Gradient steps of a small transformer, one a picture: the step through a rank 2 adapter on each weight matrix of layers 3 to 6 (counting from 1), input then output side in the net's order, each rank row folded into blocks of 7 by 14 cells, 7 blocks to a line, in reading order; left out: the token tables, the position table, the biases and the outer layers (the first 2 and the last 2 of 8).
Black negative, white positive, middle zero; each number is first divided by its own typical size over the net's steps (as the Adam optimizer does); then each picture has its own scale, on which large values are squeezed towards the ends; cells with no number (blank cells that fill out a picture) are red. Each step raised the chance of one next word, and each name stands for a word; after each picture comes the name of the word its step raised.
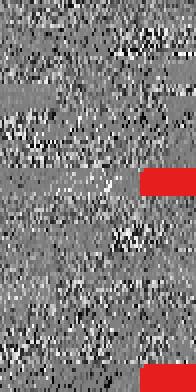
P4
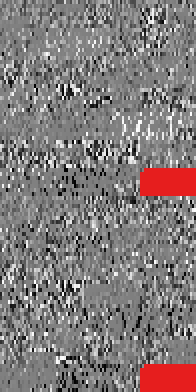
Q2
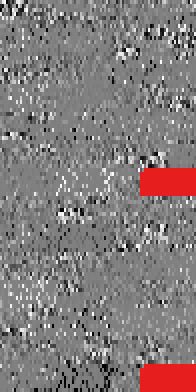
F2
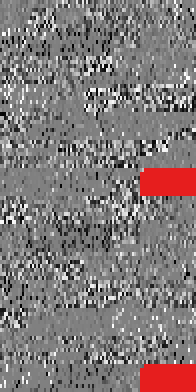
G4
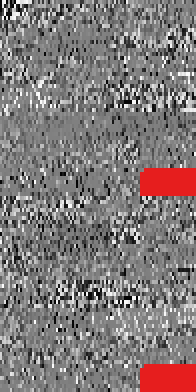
G4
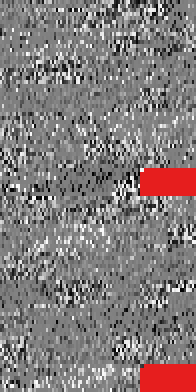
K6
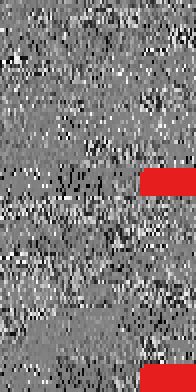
Q2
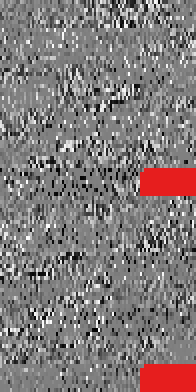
Q2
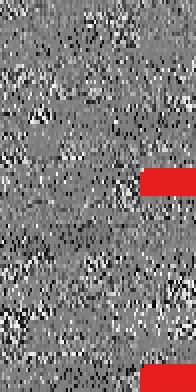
G4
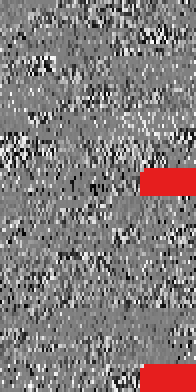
Q2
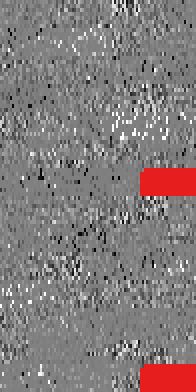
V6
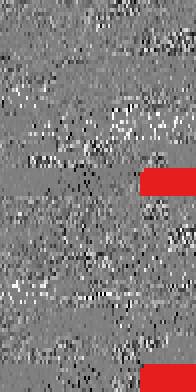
V6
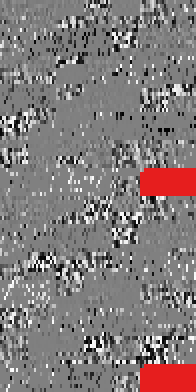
P4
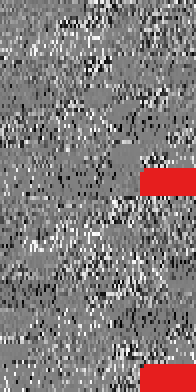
K6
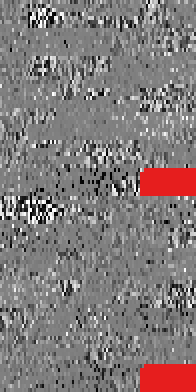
Q2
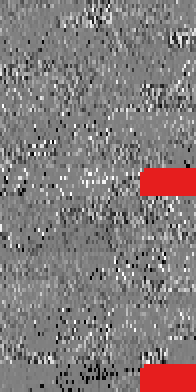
F2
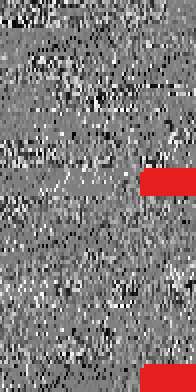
P4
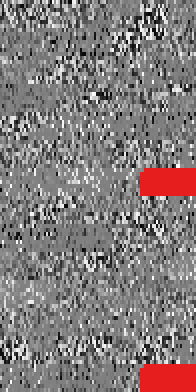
P4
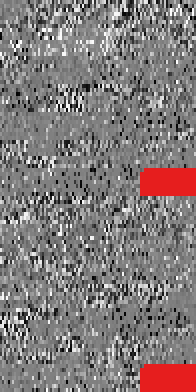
K6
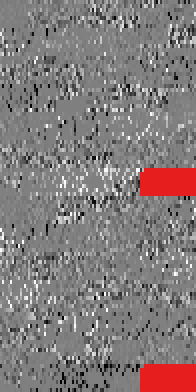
F2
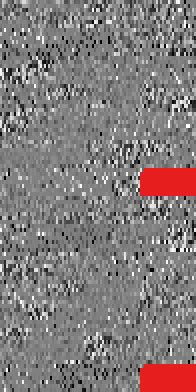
F2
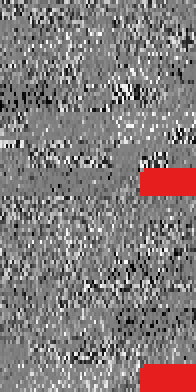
K6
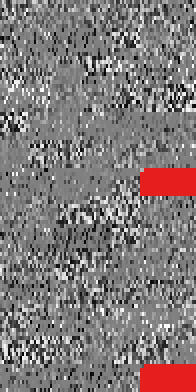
G4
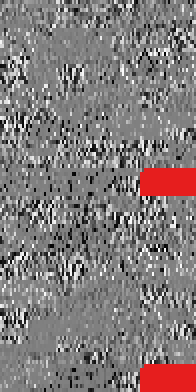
Q2
